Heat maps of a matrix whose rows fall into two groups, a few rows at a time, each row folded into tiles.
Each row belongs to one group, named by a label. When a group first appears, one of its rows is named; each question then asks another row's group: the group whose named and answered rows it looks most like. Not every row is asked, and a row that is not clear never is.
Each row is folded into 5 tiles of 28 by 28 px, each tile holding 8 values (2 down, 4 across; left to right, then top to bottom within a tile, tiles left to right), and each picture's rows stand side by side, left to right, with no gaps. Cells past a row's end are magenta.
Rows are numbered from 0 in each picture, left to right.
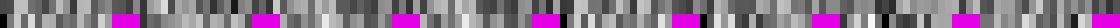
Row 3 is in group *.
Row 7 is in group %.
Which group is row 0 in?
%
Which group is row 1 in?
*
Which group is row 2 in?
*
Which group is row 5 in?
%
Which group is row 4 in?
%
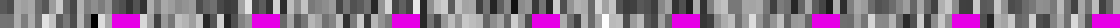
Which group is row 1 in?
*
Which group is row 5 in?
*
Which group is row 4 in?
*
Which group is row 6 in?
%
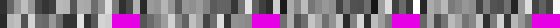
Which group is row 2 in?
*
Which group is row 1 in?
*
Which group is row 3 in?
*
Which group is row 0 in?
%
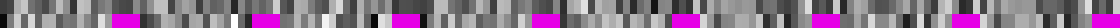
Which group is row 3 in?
%
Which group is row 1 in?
*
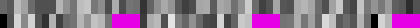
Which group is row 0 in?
%
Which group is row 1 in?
%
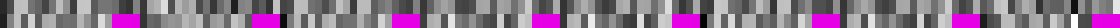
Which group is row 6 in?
%
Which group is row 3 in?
%
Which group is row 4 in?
%
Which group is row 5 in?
%
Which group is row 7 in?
*
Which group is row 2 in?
%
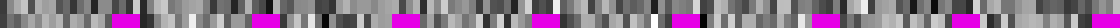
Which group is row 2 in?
%
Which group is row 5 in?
%
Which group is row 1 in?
*
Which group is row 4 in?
*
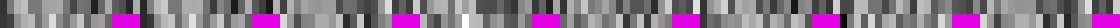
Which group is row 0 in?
*
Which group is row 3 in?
*
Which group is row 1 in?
*
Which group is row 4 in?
*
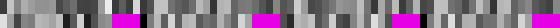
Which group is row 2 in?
%
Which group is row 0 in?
*
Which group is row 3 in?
%
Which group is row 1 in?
%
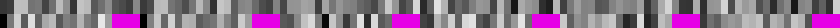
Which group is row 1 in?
%
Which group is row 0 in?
%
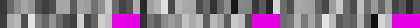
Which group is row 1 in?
*
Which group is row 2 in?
%
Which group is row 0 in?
%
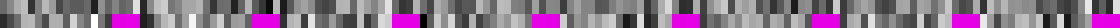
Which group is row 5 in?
*
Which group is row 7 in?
*
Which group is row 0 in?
*
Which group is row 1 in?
*
